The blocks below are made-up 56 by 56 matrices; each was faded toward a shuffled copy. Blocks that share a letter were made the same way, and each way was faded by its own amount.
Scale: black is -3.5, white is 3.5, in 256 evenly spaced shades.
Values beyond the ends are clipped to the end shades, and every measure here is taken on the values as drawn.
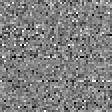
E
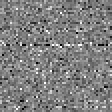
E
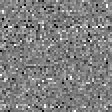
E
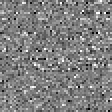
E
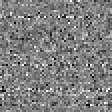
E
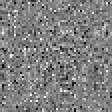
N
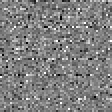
E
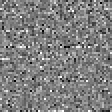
E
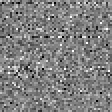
E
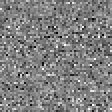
E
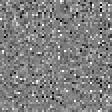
N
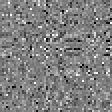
N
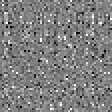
N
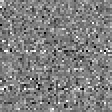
E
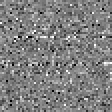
E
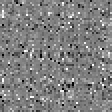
N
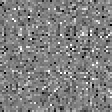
N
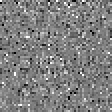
N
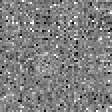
N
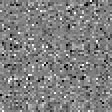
N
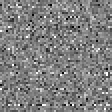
E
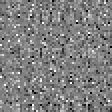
N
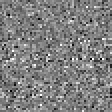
E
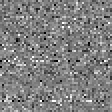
E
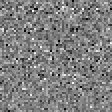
E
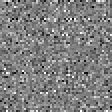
E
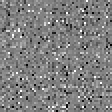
N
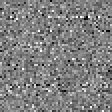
E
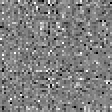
N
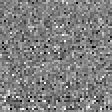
E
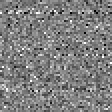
E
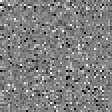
N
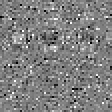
N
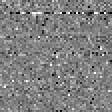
E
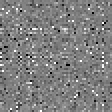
N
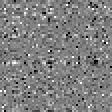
N
